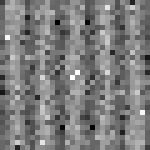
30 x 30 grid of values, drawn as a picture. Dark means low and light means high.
Seam: none. Average level on the scale: 50%. Stripes: upright, repeating 5 times. Slope: none. Symmetry: a half turn.
